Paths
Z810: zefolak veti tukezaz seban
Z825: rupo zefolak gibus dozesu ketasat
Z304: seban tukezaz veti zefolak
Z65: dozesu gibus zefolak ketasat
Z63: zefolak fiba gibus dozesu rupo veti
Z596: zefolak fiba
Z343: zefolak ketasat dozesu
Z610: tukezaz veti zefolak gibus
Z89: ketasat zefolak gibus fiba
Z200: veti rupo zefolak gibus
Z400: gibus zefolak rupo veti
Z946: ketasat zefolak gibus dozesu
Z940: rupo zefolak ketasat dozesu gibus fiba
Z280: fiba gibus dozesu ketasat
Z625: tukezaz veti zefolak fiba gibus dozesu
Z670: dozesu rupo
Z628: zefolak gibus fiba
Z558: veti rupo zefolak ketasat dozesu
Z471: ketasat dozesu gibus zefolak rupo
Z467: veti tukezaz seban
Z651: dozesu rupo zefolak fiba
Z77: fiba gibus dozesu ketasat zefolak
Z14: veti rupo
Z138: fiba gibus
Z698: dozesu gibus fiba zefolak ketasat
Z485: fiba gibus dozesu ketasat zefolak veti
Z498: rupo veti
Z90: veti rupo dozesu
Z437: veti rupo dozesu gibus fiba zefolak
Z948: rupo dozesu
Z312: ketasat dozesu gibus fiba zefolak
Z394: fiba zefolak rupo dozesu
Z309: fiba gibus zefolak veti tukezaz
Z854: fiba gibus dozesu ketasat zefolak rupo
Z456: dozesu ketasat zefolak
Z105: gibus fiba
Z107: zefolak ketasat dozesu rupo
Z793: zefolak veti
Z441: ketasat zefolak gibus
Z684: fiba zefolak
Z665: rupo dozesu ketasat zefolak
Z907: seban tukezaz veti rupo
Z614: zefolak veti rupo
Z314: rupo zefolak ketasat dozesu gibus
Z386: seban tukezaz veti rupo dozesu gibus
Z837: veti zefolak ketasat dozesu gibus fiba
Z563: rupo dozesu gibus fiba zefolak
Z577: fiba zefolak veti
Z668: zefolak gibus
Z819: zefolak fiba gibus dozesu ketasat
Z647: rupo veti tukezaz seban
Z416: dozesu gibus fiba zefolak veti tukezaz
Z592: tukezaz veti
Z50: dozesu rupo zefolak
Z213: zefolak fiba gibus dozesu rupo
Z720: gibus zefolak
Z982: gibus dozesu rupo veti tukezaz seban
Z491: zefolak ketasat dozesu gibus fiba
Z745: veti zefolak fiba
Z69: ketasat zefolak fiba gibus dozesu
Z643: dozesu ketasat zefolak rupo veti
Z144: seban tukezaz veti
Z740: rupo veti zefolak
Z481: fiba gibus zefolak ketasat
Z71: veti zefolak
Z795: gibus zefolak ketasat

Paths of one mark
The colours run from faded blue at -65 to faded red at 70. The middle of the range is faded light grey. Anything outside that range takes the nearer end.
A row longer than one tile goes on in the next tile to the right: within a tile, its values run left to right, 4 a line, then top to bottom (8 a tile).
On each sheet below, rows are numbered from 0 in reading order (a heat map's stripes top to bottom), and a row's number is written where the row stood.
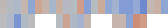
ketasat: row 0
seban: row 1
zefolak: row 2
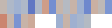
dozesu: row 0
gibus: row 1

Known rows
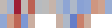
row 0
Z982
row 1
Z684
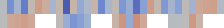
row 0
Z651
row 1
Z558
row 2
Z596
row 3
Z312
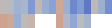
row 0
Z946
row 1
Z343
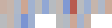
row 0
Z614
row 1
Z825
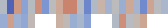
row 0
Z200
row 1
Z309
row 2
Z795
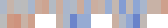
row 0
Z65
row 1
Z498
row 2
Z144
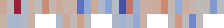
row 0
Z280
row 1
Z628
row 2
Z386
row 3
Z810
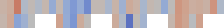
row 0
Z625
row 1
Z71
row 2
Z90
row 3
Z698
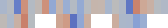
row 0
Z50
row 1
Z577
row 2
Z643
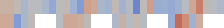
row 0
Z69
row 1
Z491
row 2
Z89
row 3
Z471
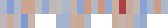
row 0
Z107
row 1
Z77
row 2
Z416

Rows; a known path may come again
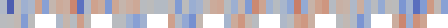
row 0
Z314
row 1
Z105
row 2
Z14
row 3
Z144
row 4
Z940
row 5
Z563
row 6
Z614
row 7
Z596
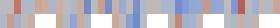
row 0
Z481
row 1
Z948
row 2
Z592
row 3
Z441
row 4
Z825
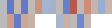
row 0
Z745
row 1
Z647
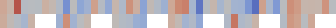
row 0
Z819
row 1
Z610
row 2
Z400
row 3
Z309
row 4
Z668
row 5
Z698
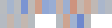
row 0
Z89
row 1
Z467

